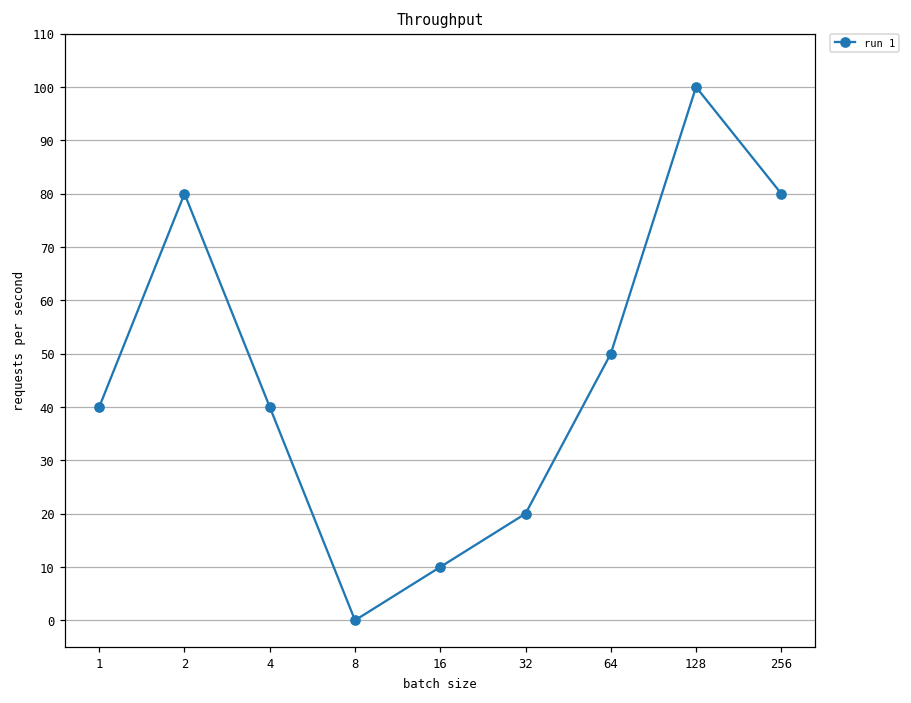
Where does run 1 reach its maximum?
128
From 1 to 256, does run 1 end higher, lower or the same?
higher
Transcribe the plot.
Title: Throughput
x-axis: batch size, ticks 1 2 4 8 16 32 64 128 256
y-axis: requests per second, ticks 0 10 20 30 40 50 60 70 80 90 100 110
Legend: run 1
Values:
run 1: 40 80 40 0 10 20 50 100 80
